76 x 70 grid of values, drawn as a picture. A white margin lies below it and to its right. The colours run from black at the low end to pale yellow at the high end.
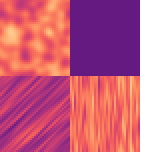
The table splits into 2 rows of 2 panels. Panel 1,1: high, blotchy. Panel 1,2: low, flat. Panel 2,1: middling, slanting up to the right. Panel 2,2: high, streaked downward.
